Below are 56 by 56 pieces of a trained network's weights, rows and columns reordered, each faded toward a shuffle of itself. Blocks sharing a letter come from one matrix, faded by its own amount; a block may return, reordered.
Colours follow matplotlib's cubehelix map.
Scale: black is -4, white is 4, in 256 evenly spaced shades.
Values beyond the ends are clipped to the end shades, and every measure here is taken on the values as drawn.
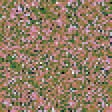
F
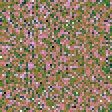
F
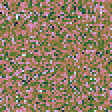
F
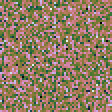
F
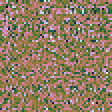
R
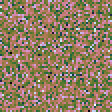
F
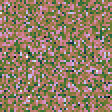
R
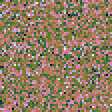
F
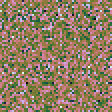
R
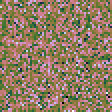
F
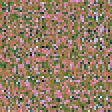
R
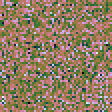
R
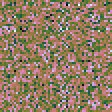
R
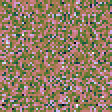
R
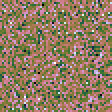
F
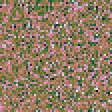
F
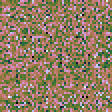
R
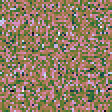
R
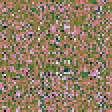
R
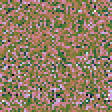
R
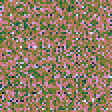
R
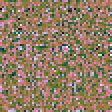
R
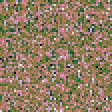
F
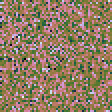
F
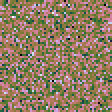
F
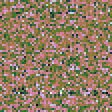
R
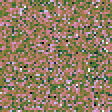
F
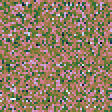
R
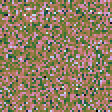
F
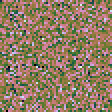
F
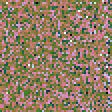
F
